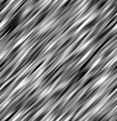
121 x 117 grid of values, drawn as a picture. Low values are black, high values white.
Odd rows or columns: none. Ninth with the lowest average: top left. Average level on the scale: 50%. Histogram: bell-shaped. Slope: none. Grain: diagonal, up to the right.
